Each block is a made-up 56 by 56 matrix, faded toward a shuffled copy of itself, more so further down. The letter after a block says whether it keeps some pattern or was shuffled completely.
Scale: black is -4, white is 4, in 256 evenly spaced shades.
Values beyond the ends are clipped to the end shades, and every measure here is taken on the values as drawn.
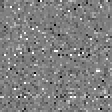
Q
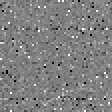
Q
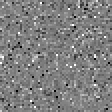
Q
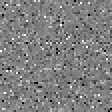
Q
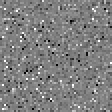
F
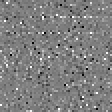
Q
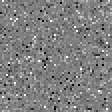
F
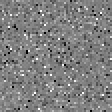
F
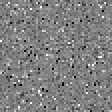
Q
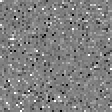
F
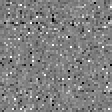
Q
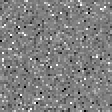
F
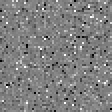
Q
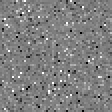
F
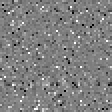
Q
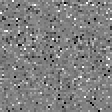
Q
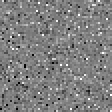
F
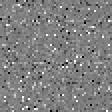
Q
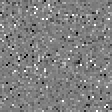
F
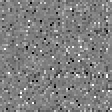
Q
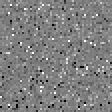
F
